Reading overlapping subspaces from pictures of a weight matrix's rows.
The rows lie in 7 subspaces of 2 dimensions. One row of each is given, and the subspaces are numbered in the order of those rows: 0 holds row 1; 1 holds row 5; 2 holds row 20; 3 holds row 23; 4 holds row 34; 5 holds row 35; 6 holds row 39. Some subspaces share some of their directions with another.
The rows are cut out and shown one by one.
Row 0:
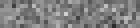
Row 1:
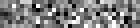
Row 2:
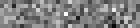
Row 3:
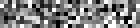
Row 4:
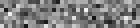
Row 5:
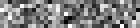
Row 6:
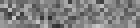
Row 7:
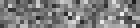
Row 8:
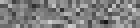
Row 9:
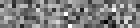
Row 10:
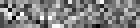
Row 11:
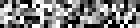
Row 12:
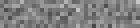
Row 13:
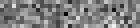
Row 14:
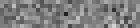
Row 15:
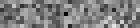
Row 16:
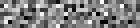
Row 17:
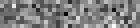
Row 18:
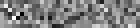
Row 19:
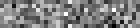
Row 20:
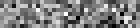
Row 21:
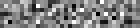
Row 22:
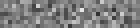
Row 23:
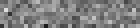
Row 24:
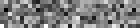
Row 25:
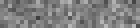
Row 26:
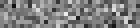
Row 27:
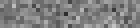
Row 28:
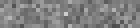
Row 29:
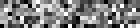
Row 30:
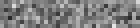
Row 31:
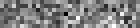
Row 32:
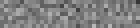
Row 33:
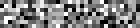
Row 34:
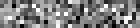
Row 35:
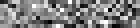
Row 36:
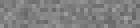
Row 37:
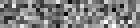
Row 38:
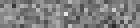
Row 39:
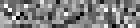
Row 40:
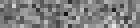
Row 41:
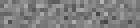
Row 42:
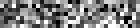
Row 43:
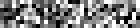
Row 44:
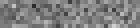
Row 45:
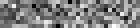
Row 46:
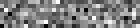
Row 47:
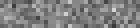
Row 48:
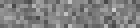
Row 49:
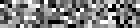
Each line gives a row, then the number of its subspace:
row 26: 1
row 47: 2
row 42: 2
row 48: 2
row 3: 1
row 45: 5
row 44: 5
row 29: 3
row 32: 4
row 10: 6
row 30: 4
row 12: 4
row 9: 5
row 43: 4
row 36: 3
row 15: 1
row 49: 5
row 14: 6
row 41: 0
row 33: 0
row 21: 0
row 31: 2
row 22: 0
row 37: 0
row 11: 3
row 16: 0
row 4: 3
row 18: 6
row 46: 3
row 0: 4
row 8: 5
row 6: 6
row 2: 6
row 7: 2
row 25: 2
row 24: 3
